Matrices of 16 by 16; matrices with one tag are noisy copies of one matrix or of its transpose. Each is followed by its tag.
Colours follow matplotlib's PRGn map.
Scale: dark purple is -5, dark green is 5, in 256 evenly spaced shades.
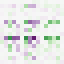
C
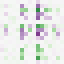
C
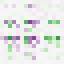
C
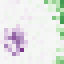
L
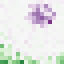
L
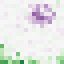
L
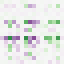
C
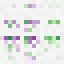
C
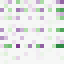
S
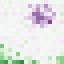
L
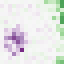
L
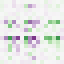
C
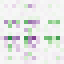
C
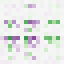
C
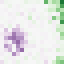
L
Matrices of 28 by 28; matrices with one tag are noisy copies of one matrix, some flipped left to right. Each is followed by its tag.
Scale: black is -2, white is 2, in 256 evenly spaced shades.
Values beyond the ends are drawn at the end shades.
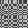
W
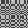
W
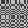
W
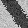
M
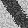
M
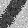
M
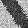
M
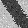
M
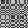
W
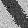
M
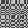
W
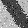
M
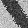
M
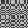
W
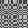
W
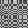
W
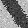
M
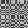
W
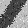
M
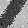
M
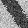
M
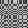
W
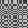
W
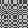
W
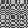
W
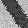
M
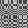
W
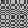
W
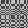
W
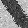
M
